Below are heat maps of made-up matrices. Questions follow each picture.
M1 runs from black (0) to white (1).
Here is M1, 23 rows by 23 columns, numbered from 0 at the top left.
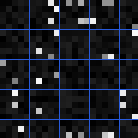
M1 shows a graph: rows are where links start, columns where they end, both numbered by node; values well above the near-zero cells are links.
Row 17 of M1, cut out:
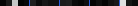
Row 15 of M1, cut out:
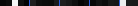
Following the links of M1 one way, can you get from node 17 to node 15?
no
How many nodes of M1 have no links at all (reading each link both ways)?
2
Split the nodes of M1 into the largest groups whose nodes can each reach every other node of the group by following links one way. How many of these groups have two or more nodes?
0
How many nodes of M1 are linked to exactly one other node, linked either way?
7
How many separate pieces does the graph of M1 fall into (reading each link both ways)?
3
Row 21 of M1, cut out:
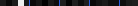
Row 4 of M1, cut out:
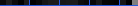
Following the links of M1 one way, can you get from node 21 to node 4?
no
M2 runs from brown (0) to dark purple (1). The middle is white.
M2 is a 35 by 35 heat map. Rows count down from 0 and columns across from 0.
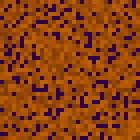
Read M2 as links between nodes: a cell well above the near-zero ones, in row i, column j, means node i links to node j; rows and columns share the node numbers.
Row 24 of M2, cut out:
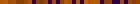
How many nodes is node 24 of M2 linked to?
9
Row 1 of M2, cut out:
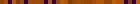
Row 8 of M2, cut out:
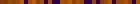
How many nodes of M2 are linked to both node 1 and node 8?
4
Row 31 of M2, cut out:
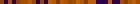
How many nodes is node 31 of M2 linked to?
9
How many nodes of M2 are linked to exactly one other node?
1
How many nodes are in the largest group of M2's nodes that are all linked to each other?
4
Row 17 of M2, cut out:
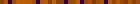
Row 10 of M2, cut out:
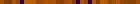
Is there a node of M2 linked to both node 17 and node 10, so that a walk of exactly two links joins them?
no
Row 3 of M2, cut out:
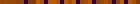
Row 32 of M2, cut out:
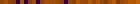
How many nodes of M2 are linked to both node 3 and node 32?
1
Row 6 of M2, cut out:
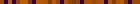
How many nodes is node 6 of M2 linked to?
7
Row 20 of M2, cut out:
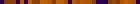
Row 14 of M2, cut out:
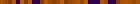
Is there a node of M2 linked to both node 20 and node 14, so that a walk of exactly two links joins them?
yes
